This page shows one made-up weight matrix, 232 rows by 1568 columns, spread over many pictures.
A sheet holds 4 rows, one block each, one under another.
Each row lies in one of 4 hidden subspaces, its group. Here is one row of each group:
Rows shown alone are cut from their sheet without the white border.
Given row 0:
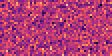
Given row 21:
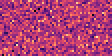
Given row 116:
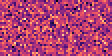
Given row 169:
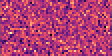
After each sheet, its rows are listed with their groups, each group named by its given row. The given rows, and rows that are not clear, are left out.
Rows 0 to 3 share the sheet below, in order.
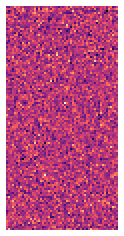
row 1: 0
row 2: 21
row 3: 169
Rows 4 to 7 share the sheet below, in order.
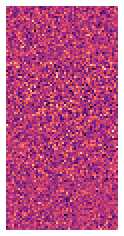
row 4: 21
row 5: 21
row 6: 21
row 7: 0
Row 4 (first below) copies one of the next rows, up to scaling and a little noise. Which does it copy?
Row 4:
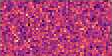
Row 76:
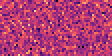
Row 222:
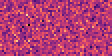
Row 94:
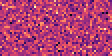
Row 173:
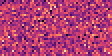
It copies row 222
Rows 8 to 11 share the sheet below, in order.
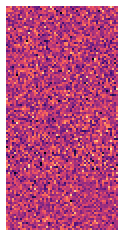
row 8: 21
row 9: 169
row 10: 116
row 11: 0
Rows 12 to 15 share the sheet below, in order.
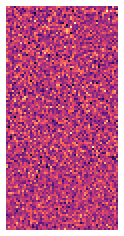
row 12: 0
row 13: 116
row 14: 116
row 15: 169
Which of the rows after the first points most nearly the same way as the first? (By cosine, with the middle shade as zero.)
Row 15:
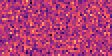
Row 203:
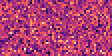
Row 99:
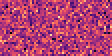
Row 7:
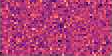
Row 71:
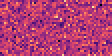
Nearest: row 203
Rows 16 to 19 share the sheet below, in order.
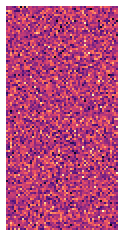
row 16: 21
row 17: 21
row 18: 116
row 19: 21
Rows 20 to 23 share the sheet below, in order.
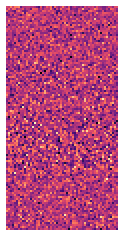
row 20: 21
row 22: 116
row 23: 0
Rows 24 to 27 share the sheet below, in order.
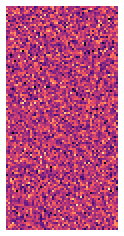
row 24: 21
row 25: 21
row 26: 116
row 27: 116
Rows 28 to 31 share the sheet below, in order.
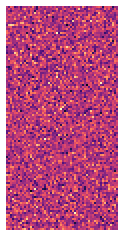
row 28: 169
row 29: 21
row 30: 21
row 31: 0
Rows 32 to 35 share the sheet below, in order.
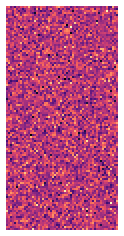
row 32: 0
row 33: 169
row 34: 0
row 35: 169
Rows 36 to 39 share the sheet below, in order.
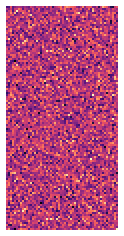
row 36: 116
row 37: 21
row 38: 116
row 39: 116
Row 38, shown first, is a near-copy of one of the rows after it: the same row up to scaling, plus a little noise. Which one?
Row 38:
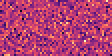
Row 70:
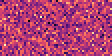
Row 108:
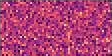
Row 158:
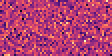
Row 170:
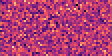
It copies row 158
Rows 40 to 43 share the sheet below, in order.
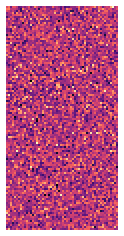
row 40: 116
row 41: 116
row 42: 169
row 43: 21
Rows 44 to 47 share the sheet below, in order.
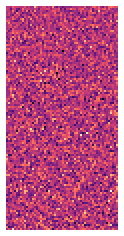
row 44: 116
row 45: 21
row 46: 169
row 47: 116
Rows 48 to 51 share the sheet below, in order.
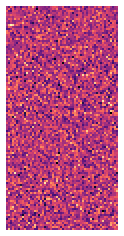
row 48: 169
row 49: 116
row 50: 116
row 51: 21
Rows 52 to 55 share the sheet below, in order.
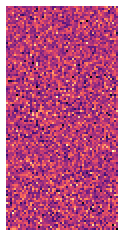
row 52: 169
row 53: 169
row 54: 169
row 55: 116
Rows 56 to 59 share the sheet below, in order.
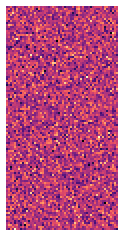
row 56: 169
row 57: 169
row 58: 21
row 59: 116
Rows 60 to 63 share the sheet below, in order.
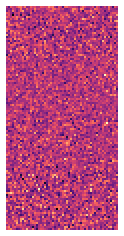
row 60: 116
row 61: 169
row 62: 0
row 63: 169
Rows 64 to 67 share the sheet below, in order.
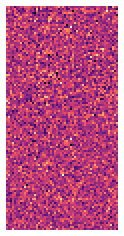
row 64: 0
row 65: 21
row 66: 0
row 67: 116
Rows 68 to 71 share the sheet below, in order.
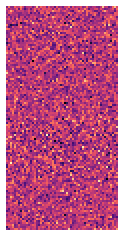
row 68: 169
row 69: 0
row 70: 116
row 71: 0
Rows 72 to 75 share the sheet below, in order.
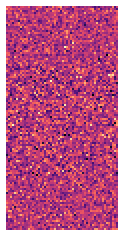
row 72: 0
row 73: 21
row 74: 169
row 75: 169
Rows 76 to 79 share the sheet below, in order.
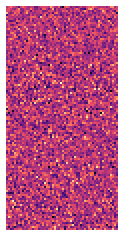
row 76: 21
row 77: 21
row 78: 0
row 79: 169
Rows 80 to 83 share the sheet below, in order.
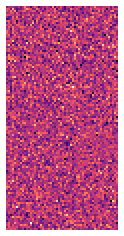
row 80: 116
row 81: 116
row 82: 0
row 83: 169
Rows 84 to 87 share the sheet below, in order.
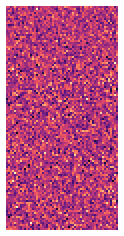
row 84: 169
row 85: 169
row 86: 116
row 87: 169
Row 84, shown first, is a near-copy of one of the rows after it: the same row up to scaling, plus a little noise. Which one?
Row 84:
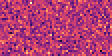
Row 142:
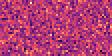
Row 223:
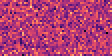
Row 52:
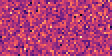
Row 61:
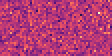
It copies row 142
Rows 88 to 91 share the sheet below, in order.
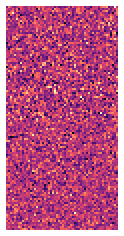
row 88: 169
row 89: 21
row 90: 169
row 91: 0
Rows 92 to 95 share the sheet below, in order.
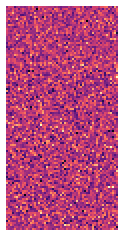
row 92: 169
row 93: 116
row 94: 21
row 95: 21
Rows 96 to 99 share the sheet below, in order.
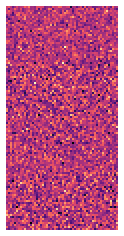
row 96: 0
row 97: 116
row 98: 116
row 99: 169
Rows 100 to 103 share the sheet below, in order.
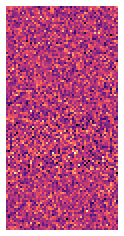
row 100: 21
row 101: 169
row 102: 116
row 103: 169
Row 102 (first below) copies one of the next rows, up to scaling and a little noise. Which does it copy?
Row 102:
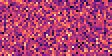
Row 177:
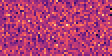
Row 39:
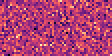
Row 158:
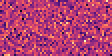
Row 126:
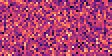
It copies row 126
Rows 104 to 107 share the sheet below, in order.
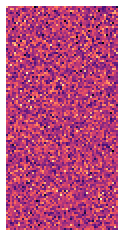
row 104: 116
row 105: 116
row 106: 169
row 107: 21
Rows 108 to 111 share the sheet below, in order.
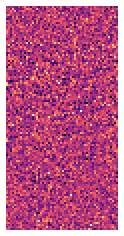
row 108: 116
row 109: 169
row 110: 169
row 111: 0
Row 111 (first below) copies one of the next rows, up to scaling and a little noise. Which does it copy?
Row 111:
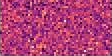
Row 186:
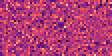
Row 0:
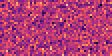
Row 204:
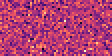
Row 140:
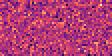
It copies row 204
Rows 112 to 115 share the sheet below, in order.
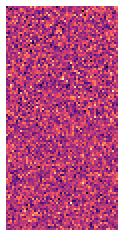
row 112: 116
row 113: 0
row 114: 169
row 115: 21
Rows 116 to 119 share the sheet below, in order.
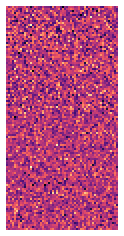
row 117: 116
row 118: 169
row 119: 0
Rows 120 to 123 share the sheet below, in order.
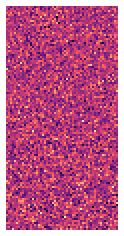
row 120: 21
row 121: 21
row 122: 21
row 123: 21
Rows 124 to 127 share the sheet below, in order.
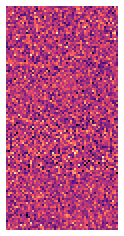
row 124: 169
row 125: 116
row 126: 116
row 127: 169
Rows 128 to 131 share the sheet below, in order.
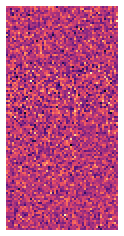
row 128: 116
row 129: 116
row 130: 0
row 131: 0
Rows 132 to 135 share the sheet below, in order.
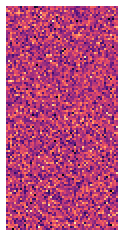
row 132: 21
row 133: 169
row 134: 116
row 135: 116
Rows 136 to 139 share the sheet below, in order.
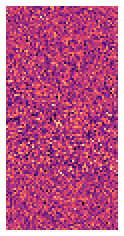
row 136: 21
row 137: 169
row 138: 21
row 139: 116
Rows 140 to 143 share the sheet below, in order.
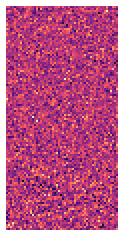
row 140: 0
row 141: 169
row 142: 169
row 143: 21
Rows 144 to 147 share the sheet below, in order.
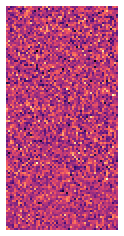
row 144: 0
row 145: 169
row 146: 0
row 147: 0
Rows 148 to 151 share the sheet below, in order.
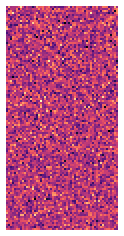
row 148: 169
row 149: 116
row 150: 21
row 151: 21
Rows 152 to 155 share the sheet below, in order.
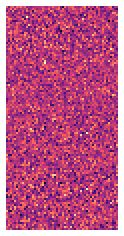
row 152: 116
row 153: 169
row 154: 169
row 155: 169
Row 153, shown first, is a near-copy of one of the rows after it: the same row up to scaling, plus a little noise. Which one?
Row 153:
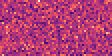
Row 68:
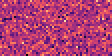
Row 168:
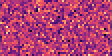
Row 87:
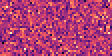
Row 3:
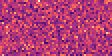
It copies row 3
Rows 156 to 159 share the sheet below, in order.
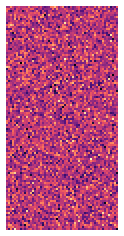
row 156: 169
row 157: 21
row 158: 116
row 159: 116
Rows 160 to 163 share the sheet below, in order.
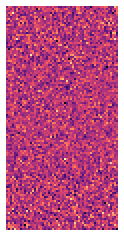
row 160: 169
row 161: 0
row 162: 0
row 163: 116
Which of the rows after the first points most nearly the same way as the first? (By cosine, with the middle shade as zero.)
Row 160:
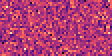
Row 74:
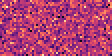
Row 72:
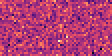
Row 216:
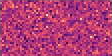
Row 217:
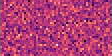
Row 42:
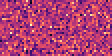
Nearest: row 74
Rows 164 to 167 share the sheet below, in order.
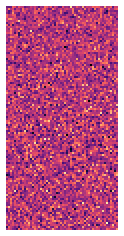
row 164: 0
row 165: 21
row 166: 21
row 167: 116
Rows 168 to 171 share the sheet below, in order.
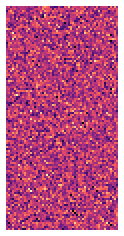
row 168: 169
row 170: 116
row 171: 0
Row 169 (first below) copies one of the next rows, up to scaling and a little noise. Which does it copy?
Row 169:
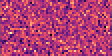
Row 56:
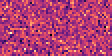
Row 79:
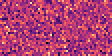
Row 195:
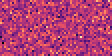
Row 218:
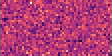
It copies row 56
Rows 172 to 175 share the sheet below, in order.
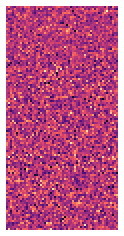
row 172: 0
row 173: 21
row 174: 116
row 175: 21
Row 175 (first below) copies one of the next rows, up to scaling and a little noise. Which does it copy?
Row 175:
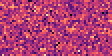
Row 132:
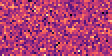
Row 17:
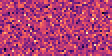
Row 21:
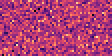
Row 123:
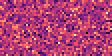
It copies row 132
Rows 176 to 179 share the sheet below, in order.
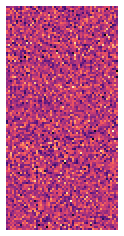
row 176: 116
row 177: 116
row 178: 21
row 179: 0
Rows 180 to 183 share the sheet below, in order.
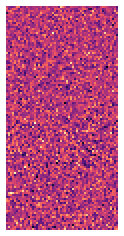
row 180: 21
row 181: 0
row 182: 116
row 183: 169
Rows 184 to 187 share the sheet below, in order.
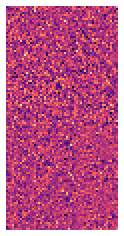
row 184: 116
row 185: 116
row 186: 0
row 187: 0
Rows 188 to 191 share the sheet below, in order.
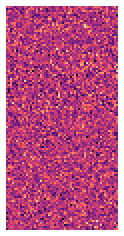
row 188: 0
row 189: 116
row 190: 21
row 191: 21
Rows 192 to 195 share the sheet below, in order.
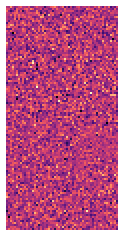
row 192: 169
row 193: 169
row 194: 0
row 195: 169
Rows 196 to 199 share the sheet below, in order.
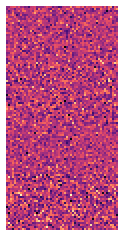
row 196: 0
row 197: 169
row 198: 0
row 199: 0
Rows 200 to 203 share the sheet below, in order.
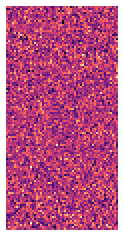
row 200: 0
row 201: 116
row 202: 169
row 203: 169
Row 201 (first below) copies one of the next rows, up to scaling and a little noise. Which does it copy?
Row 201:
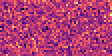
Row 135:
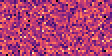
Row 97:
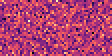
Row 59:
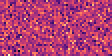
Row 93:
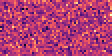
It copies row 93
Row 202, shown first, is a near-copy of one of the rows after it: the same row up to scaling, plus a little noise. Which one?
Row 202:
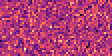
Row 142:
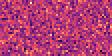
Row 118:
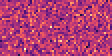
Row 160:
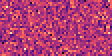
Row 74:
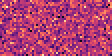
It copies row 118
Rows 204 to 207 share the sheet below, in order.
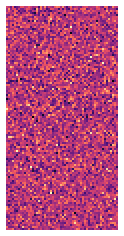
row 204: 0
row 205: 169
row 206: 169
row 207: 0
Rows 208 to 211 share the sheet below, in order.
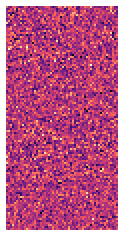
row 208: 169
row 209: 21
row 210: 21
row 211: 0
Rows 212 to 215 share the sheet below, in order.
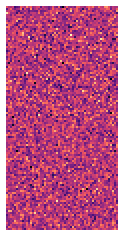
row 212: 21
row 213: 116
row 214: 169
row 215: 169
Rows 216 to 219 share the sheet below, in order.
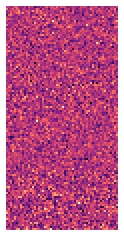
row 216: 21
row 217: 116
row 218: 169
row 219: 21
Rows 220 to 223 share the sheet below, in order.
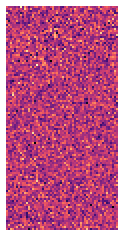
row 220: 21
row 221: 169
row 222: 21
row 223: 169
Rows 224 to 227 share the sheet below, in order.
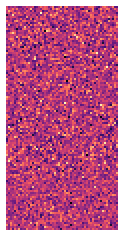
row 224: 21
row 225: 0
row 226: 169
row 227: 21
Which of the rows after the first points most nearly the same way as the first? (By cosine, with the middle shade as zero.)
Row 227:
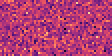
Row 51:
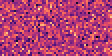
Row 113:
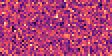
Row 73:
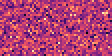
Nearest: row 73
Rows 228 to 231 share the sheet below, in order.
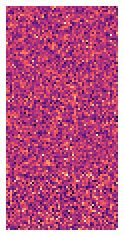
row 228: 169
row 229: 116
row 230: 0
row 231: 116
